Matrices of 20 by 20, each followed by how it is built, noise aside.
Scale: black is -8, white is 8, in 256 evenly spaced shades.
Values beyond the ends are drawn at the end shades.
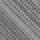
Toeplitz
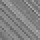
Toeplitz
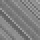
Toeplitz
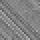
Toeplitz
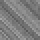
Toeplitz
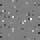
sparse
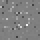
sparse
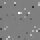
sparse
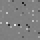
sparse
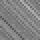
Toeplitz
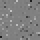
sparse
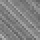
Toeplitz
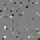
sparse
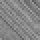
Toeplitz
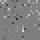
sparse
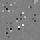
sparse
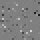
sparse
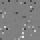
sparse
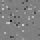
sparse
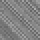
Toeplitz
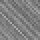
Toeplitz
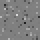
sparse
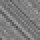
Toeplitz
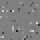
sparse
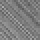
Toeplitz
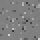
sparse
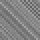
Toeplitz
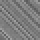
Toeplitz
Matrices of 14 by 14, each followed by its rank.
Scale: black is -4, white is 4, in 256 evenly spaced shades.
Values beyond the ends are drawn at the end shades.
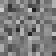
three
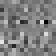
three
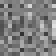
three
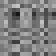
two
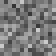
full rank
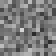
full rank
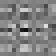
two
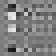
two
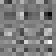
two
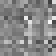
three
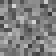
full rank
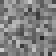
full rank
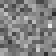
full rank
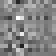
three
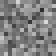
full rank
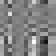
two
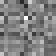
three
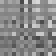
two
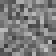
full rank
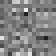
three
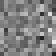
three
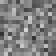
full rank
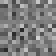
three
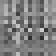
two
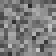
full rank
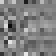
two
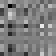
two
